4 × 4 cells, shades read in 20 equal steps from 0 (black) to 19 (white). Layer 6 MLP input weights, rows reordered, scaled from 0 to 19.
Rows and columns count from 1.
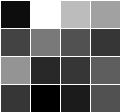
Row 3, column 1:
11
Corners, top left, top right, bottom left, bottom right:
1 12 4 6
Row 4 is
4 0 2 6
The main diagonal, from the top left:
1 9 4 6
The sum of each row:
46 24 25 12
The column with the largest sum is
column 2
